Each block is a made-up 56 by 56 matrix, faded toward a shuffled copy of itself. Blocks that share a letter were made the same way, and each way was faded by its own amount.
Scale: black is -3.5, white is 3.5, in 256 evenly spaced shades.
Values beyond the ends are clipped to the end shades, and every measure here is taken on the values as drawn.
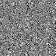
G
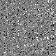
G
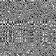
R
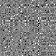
R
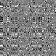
R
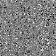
G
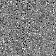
G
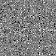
G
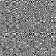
R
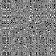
R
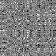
R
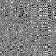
R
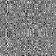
R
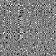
R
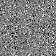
G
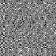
R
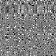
R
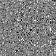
G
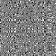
R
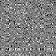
R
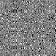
R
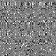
R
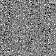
G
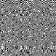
R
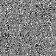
G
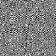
R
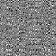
R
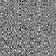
R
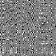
R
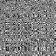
R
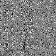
G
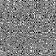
R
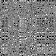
R
